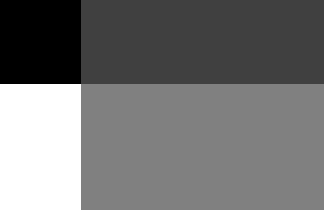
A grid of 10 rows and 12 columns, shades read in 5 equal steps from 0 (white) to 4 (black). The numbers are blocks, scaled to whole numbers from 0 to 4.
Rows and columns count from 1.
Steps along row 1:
same same down same same same same same same same same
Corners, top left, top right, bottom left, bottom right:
4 3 0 2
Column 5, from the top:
3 3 3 3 2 2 2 2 2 2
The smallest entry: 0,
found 18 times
